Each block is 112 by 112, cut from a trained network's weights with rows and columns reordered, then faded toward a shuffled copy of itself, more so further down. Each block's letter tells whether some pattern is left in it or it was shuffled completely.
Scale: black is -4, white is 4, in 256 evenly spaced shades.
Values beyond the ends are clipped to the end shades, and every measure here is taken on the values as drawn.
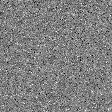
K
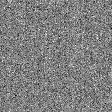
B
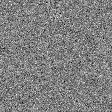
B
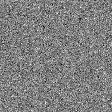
B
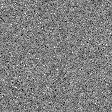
K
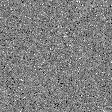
K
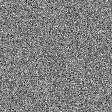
K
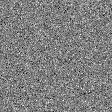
K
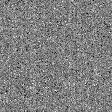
B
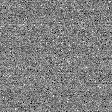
B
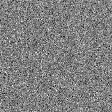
B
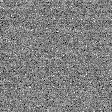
B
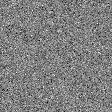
K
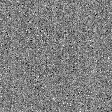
B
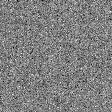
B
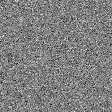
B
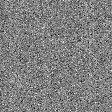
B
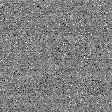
B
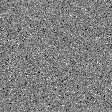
K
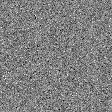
K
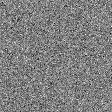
K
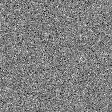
B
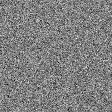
K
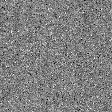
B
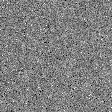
K
